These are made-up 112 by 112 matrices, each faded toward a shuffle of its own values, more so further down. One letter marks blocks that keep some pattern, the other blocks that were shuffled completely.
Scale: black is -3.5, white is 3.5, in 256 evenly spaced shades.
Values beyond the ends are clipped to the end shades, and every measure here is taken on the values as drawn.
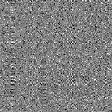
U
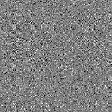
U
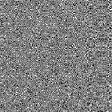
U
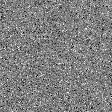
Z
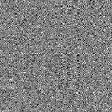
U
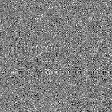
U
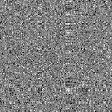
U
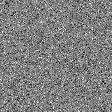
Z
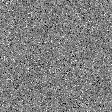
Z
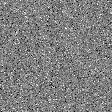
Z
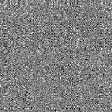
U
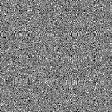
U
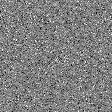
Z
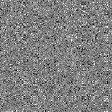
U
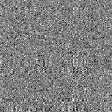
U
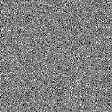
U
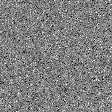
Z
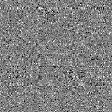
U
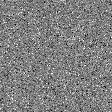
Z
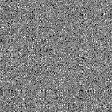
U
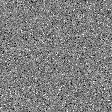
Z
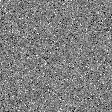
Z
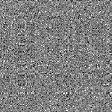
U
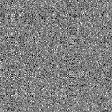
U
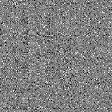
U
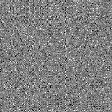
U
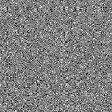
U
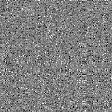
U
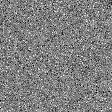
Z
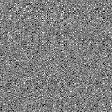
U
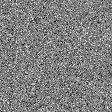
Z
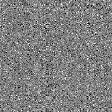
U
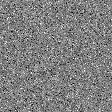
Z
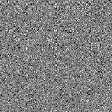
U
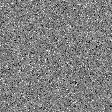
Z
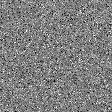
Z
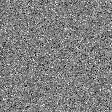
Z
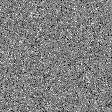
Z
